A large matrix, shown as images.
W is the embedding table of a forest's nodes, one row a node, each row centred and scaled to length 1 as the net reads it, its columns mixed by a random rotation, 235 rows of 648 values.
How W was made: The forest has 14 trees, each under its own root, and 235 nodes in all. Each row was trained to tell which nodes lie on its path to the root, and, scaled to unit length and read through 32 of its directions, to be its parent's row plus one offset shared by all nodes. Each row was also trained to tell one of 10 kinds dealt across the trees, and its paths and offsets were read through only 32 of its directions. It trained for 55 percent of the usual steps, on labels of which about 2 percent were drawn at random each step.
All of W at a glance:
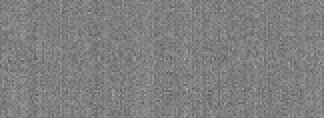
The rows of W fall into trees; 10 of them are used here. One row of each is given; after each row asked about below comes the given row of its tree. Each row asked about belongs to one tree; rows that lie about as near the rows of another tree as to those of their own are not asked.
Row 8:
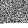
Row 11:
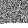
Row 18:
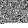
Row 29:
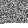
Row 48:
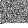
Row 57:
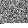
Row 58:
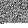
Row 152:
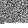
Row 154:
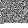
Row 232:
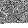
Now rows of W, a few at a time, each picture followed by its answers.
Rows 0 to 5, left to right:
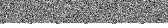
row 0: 18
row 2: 232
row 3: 18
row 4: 29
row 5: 232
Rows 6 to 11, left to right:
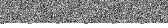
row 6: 48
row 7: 8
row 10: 57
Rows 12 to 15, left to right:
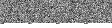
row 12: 154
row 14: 8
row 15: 18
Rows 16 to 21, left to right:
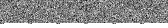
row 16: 152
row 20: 154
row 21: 58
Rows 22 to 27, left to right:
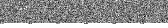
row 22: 8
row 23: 48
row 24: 232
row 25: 18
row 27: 18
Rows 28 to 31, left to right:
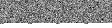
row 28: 29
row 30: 11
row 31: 232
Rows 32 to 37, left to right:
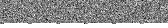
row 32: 58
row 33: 8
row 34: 48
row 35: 57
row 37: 57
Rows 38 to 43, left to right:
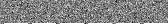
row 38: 48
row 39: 57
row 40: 57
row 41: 48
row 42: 11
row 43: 29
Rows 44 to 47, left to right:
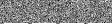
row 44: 18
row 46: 232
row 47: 232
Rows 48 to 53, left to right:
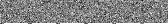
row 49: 29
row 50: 18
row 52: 57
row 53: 232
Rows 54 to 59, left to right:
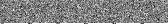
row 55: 58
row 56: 58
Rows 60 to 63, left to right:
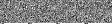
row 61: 8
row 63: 18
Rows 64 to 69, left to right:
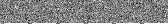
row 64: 48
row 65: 152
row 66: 29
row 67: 57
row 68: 57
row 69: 152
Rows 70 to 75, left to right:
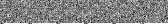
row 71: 48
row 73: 232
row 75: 18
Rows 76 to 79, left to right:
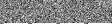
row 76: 11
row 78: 8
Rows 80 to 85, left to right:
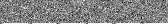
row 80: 8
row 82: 232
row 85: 29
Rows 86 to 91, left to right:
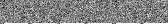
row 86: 18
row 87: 57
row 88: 58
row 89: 154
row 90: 18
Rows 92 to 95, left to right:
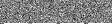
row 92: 57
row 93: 29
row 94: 48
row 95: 58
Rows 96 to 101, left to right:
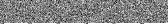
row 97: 57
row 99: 58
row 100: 11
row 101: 232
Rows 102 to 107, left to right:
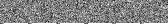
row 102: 8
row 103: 8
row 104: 58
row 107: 8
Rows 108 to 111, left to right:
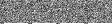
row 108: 58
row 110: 18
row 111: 58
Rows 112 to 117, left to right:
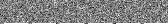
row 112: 57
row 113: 232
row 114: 8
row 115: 18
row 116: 232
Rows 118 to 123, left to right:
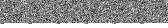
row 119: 11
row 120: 29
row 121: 152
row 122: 11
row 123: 58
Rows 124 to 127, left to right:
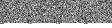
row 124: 18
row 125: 8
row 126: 18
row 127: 29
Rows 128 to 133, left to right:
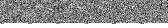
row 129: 18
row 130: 48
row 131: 232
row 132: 18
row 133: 58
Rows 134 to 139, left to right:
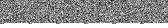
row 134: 232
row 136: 152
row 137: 8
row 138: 232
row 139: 29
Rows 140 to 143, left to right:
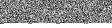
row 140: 48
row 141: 29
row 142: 11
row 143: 8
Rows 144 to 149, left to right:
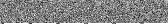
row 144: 29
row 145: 232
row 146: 232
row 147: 57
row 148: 48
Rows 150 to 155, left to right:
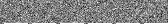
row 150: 152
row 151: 57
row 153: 29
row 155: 232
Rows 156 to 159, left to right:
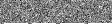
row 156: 232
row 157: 152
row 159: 48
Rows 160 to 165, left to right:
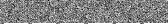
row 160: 152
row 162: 48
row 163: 29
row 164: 48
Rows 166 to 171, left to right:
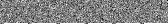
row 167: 8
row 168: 154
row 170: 29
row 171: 58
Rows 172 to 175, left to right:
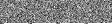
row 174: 58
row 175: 8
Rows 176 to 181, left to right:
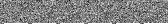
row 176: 57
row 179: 11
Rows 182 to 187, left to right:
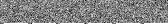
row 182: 8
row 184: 8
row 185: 232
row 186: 57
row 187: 29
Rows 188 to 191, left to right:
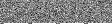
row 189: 232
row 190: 57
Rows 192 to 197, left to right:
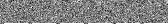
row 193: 58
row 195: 57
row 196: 29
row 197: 11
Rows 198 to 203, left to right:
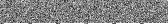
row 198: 232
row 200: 152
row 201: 232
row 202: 18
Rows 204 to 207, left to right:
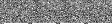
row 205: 152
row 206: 152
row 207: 11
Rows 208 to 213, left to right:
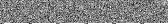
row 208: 18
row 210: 8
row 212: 57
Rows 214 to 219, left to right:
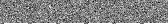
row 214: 18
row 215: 11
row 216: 232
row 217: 29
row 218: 18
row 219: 232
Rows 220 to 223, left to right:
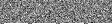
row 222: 57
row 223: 57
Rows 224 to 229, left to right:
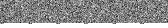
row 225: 58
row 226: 232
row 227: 18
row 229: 58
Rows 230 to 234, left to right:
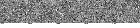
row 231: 232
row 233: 48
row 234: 29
